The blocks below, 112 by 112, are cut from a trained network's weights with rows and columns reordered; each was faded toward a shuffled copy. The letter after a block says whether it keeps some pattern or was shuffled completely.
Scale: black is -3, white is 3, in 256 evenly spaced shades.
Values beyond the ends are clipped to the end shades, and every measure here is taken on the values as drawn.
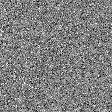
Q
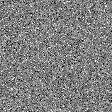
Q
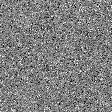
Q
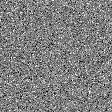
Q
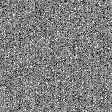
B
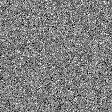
Q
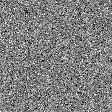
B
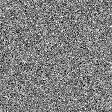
Q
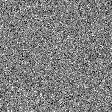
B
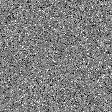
Q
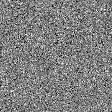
Q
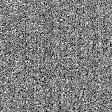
B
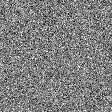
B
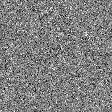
Q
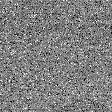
B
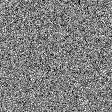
Q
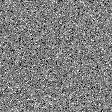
Q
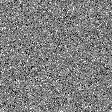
Q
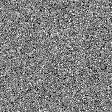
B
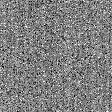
B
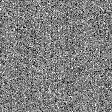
B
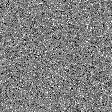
Q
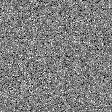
Q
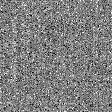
B
